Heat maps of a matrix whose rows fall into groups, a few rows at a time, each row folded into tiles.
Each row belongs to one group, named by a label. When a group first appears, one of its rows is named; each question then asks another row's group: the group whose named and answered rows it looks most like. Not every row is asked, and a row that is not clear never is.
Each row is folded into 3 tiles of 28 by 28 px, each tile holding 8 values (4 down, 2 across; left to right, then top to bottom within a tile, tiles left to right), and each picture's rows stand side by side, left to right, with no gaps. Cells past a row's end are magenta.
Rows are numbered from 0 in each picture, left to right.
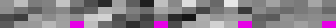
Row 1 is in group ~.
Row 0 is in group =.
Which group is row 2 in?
=
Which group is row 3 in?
=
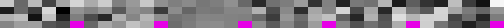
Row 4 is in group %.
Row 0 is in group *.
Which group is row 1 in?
=
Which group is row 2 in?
=
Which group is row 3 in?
%
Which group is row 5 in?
~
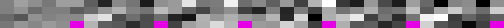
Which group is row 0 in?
=
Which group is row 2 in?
=
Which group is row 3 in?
*
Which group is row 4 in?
~
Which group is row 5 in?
~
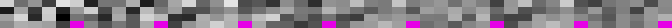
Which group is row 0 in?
*
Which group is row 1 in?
%
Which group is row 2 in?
=
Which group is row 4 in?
=
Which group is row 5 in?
%
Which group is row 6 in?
=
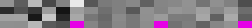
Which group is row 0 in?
*
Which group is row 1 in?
%
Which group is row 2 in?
%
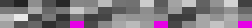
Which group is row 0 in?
~
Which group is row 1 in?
=
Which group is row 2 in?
=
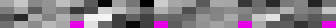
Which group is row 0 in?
=
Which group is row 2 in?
=
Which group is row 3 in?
~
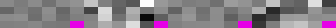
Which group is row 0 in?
*
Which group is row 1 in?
*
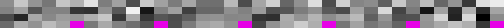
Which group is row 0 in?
=
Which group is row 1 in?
*
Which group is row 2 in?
=
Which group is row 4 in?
*
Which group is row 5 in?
*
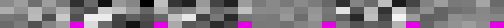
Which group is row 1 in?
~
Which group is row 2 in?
~
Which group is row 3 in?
%
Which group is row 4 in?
%
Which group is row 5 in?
=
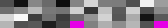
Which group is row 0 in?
~
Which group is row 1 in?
*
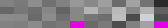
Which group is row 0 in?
*
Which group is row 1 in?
%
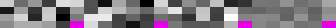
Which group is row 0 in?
*
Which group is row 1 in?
~
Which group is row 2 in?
%
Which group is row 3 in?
*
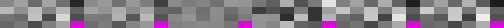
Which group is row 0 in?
%
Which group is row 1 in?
%
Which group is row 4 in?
%
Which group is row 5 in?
%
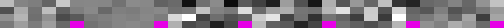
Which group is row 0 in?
*
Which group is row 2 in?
~
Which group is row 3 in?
~
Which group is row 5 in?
*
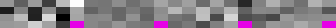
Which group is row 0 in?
*
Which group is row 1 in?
*
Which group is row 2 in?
%
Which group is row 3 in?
=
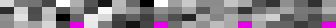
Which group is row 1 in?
~
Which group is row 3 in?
~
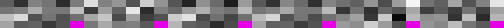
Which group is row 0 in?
~
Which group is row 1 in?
*
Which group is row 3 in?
~
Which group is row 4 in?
*
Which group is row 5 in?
*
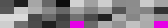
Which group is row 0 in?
~
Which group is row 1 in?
=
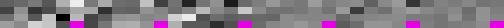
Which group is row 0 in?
*
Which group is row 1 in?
=
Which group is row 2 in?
~
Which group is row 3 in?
=
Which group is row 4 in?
=
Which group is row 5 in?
%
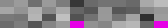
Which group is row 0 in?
%
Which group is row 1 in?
*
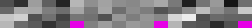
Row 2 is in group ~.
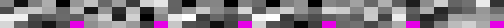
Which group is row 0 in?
~
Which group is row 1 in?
*
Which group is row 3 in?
~
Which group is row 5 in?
=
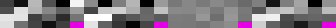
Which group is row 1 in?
~
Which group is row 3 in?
~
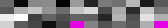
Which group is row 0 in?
~
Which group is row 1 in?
%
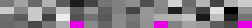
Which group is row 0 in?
%
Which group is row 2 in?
*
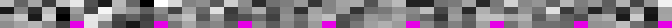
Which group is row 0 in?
*
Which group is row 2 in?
*
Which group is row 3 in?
%
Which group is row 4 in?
=
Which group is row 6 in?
*
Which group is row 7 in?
*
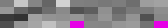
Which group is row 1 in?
*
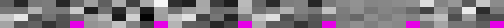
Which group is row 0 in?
~
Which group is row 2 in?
~
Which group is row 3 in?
~
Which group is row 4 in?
=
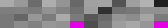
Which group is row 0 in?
=
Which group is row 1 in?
=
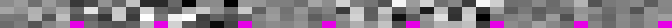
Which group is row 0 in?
%
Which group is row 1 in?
%
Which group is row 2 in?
~
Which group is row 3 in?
*
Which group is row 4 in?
*
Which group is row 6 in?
*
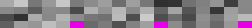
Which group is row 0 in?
=
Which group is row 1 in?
%
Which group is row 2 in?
%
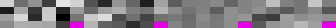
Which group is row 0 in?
*
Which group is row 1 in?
~
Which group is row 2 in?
%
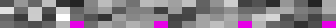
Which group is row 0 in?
%
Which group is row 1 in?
=
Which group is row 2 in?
=
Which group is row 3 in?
~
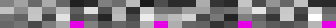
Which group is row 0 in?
%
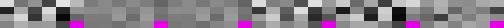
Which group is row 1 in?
%
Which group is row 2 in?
%
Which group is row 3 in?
*
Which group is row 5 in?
=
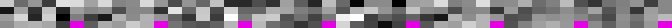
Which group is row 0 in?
*
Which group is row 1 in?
=
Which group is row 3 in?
~
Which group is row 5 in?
=
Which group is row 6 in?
=
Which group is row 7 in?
%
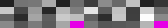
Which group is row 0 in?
%
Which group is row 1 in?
%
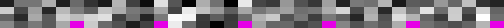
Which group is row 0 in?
%
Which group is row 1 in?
~
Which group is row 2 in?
~
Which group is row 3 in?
~
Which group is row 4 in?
%
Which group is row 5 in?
%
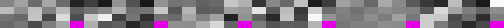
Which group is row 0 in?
%
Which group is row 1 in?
~
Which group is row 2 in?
*
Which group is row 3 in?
%
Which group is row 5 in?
~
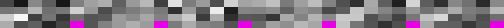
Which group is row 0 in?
~
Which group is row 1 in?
=
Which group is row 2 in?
*
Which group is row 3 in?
=
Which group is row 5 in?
~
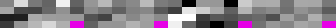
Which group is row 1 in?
=
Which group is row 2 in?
~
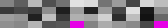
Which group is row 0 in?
*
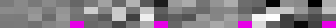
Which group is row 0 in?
%
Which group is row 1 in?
%
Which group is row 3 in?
~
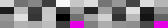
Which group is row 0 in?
*
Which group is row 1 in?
*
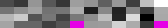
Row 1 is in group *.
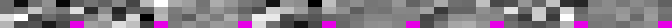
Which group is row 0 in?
~
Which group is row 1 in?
*
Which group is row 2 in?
=
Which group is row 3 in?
~
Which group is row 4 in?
=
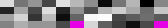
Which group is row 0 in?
*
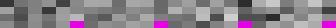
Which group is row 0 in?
%
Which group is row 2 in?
%
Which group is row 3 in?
=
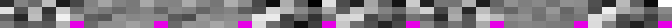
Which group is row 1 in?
=
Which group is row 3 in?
~
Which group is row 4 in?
~
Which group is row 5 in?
%
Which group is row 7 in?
~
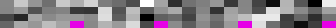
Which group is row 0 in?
=
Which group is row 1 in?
*
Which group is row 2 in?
%
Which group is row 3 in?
~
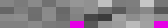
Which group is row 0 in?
*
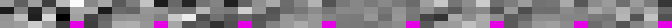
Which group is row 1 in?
=
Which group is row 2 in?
~
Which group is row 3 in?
=
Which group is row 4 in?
%
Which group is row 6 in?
=
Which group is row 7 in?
%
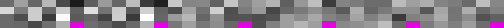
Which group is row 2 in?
*
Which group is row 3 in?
=
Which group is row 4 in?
*
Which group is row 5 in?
*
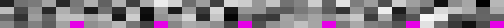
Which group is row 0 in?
%
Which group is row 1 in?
*
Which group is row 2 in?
*
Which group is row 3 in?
=
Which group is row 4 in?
*
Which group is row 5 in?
~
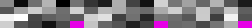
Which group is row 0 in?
~
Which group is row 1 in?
~
